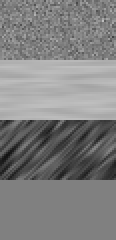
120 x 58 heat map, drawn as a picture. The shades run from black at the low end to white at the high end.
It is made of 4 by 1 panels. Panel 1,1: middling, fine-grained. Panel 2,1: high, streaked across, faint in contrast. Panel 3,1: low, slanting up to the right. Panel 4,1: middling, flat.
